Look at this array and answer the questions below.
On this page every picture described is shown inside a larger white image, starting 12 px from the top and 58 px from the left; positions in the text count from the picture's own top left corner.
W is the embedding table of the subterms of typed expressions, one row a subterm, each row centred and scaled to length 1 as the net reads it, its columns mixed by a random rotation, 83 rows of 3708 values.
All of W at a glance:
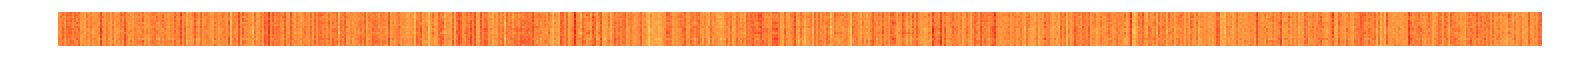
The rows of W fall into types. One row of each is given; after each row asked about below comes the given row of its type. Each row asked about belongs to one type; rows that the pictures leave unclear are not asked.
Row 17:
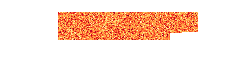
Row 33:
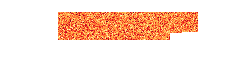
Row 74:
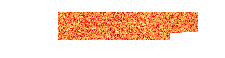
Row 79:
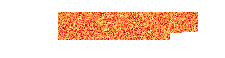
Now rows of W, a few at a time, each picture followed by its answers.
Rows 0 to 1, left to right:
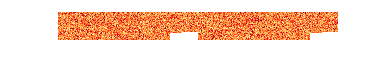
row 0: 17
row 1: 74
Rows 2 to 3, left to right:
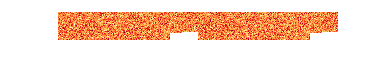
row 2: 79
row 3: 33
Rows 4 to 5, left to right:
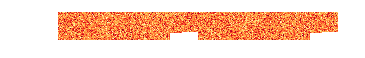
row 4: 17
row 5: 17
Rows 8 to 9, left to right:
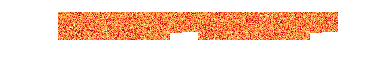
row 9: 33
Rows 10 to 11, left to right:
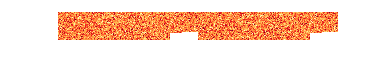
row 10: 79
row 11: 79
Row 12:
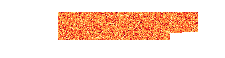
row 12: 79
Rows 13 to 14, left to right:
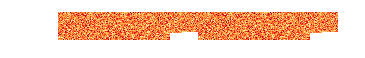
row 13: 33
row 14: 33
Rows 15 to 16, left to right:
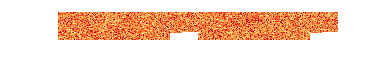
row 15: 17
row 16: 33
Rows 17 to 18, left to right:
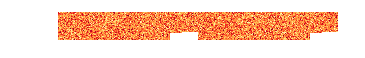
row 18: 79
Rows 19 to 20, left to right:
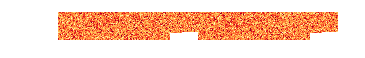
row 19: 79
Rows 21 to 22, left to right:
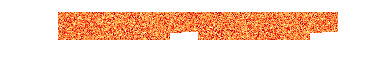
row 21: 79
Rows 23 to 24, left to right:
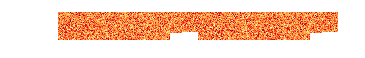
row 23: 33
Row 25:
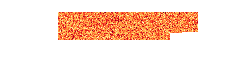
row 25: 74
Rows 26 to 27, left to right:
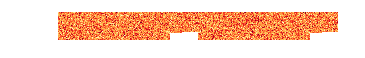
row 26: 79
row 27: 74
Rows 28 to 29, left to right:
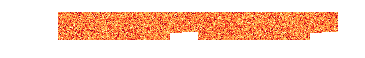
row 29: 79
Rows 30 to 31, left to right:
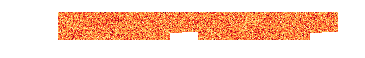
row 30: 74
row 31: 17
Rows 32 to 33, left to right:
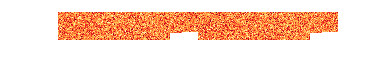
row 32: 79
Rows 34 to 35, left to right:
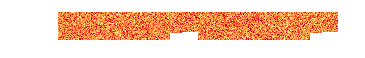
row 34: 79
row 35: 33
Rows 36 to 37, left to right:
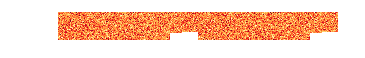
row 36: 33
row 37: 33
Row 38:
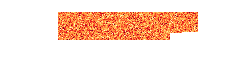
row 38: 79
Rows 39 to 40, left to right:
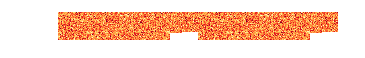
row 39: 33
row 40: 33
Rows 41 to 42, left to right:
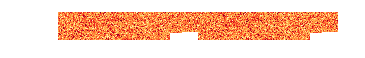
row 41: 74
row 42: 33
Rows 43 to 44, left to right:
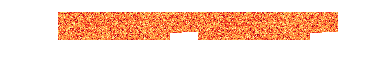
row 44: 74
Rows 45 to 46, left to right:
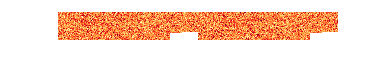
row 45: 74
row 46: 74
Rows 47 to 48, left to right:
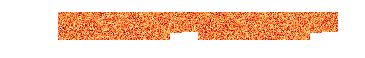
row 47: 79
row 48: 33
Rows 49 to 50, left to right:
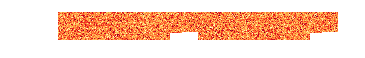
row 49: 74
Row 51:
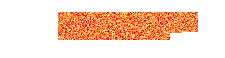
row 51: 33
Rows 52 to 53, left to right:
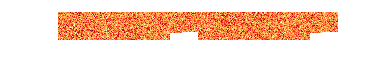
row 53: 74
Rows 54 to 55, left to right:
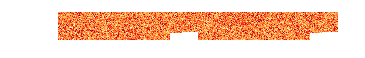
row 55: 74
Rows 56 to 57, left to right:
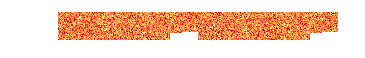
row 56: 79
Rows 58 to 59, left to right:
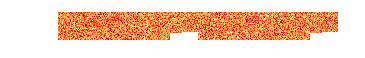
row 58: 33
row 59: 33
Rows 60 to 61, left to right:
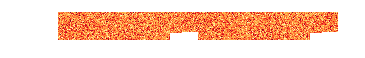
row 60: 33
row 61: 17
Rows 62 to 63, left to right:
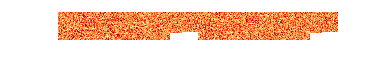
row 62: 74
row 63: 33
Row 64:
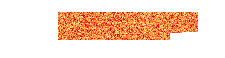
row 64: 74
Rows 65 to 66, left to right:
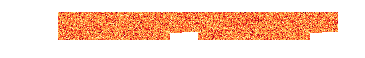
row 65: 79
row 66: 74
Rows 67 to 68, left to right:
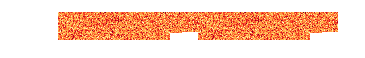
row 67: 74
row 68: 74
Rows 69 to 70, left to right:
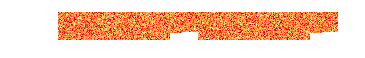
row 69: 79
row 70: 79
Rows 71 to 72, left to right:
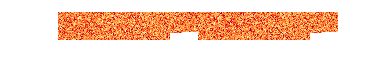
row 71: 79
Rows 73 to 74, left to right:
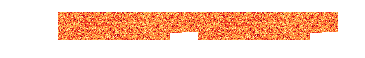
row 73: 74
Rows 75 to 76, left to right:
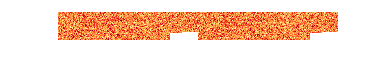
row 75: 74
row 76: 74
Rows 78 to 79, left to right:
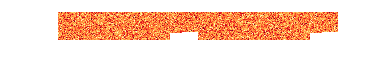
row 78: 79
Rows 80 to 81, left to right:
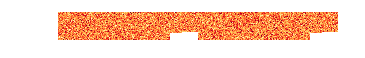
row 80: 33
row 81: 79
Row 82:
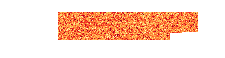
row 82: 74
